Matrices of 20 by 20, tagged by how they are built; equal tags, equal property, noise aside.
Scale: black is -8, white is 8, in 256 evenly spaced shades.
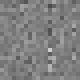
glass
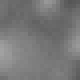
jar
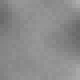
jar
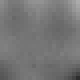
jar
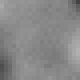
jar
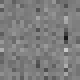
glass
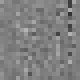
glass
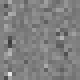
glass
